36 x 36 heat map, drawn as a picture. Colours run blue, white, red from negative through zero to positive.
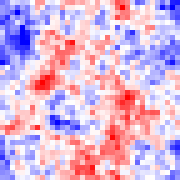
The histogram is bell-shaped. The texture is blotchy. There are no regular stripes. The top left is the ninth with the lowest average. The halves do not mirror each other. No single row or column stands out from its neighbours. Overall the values sit about 50% of the way up the scale.
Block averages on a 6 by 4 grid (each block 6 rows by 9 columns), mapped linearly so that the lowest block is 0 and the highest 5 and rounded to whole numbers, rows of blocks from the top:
1342
0531
3442
3254
3253
2552
